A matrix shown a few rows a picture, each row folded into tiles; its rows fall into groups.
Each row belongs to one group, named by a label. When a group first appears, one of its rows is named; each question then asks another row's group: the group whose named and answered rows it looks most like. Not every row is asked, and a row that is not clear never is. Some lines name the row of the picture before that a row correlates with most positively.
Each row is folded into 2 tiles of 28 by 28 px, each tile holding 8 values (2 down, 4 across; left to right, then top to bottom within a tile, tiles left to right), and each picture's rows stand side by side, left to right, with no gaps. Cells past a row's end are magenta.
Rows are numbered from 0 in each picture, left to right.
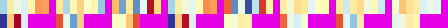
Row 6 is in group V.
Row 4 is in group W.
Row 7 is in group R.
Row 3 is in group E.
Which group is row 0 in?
E
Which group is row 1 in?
V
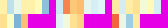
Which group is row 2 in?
V
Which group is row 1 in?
R
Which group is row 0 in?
V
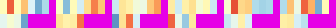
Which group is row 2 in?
E
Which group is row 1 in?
W
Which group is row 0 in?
R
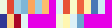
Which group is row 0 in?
E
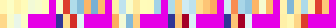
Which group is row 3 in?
E
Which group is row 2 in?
V
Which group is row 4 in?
E
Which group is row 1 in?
E
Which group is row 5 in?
W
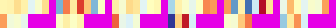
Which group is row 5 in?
E
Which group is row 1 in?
R
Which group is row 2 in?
V
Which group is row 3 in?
E
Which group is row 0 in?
V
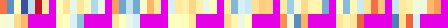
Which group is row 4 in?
W
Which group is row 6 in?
W
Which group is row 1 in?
R
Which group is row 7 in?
E
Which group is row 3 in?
R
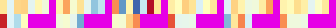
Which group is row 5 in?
V
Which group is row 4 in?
E
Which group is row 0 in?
V
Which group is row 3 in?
V
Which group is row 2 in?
W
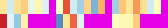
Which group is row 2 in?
R
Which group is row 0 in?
V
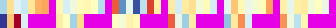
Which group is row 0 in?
E
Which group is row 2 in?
W
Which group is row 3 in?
V
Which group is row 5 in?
V
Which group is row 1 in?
V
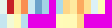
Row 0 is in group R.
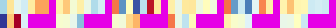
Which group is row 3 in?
V
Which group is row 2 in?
W
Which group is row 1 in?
R
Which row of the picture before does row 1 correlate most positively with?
0
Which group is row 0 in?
E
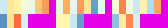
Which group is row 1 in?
R
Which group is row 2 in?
E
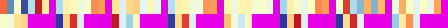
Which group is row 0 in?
W
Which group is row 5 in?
E
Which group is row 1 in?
E
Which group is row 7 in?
E
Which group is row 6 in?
E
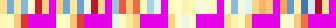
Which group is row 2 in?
R
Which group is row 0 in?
W
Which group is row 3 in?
V
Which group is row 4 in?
W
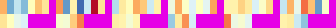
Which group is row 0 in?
W
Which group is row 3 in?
E
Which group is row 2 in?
R
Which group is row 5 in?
R
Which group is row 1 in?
W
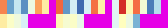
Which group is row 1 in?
W
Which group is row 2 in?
R
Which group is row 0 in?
W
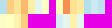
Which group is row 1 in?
R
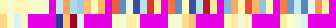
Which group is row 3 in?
W
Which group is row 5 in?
W
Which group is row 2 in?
W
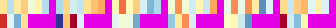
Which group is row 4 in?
R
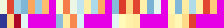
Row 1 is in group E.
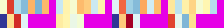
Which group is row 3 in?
V
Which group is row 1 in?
R
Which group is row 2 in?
E
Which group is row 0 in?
E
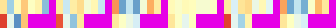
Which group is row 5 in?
W
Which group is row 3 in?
V
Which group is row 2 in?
W
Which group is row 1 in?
V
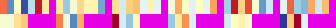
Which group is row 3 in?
E
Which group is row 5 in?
E
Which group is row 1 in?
V
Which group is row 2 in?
V
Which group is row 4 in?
R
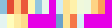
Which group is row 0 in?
R
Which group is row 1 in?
E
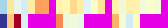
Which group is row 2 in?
V
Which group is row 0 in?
E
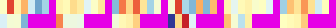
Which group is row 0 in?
R
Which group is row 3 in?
E
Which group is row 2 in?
R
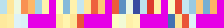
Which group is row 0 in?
R
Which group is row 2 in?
W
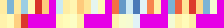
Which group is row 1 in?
R
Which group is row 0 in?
W
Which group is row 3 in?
R
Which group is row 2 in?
W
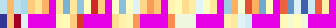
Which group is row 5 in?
W
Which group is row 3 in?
V
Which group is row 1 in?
W
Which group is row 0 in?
E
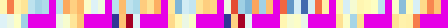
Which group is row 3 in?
W
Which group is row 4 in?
E
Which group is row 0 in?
R
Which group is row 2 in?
E
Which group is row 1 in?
R
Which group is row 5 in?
W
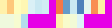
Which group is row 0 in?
R
